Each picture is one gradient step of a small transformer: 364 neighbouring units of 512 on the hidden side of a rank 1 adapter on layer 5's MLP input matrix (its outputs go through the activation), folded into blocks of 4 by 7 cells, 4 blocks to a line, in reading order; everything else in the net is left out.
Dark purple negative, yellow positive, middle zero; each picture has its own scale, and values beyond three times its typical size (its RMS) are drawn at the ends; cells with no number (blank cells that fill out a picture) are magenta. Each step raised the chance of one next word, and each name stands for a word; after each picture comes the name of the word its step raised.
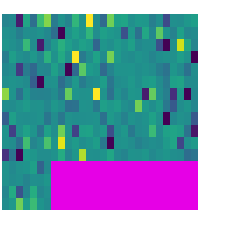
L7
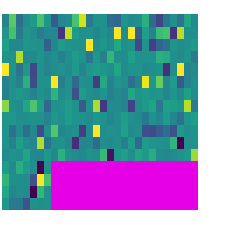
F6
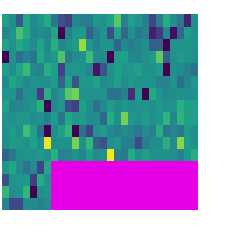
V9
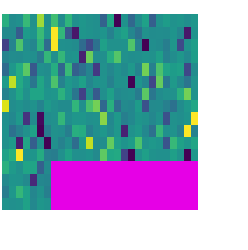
V9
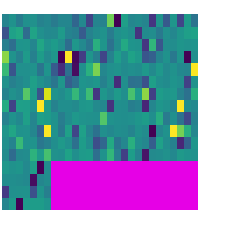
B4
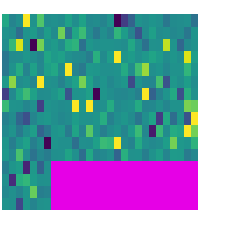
V9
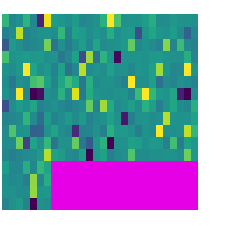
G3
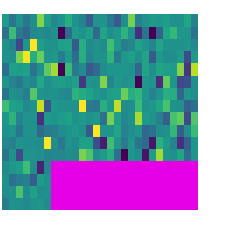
B4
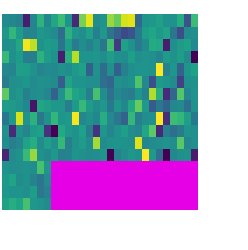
L7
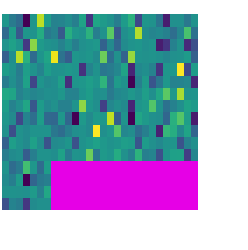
G3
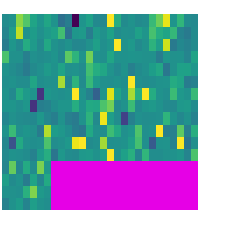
G3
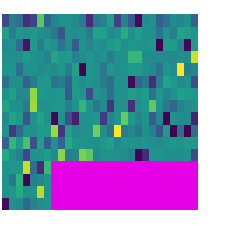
G3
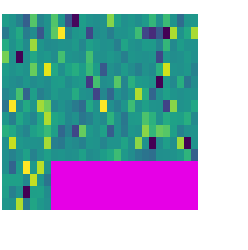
F6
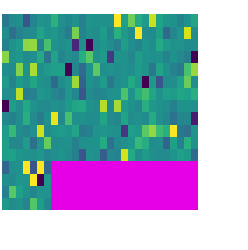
F6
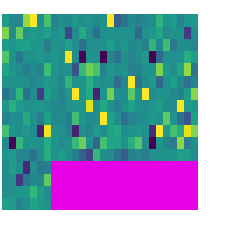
G3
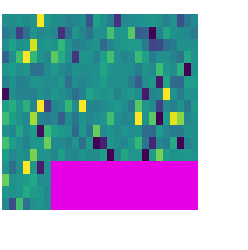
B4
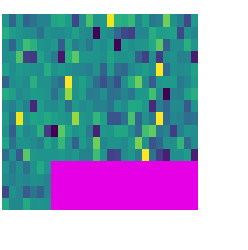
L7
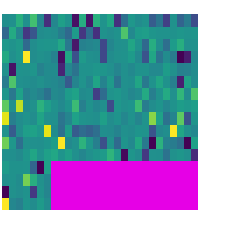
B4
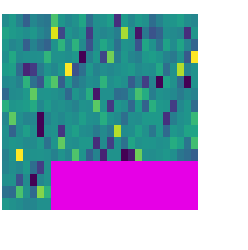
B4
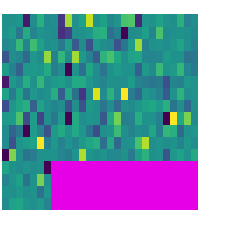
L7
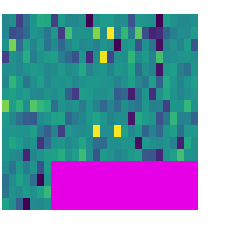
G3
